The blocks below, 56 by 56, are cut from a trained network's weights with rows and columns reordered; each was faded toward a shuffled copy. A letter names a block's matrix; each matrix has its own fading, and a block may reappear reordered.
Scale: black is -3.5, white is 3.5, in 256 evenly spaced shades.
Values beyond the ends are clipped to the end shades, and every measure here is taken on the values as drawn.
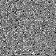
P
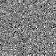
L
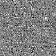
P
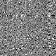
L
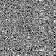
L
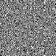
P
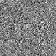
P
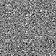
P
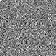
P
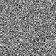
P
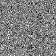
L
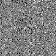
L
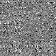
P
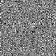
P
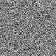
P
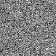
L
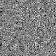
L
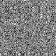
L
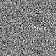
P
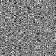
L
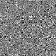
P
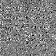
P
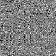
L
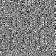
L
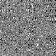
L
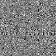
L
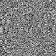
P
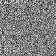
P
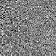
L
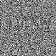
L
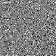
P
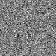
P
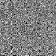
L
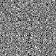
L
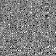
P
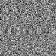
P
